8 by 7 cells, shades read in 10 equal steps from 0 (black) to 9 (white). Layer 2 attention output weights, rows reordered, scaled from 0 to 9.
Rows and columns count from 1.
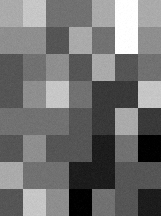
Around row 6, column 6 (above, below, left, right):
6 3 1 0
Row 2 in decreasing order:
9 6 5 5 5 4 3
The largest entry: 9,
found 2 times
